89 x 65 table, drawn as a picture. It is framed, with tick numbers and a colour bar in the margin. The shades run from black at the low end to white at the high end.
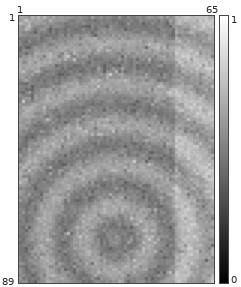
The right part is higher, past a seam about 80% of the way across. Overall the values sit about 60% of the way up the scale. Rings spread out from the bottom middle.
